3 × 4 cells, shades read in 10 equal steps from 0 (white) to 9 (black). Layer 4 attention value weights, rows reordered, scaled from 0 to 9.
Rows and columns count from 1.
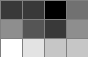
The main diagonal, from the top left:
7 6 2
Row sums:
28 21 5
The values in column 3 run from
2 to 9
